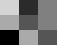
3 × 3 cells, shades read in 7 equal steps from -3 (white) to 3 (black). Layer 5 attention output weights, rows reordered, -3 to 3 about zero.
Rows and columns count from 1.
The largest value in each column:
3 2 1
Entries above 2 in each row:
0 0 1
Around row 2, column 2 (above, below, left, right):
2 -1 -1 0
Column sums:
0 2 1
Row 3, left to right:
3 -1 1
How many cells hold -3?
0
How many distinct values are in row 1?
3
